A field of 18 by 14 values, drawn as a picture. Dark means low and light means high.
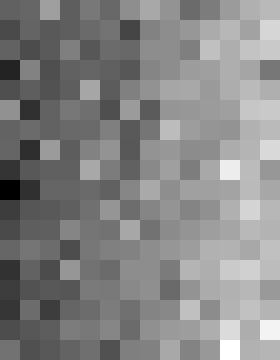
There is an overall slope up to the right. The histogram is bell-shaped. The bottom right is the ninth with the highest average.
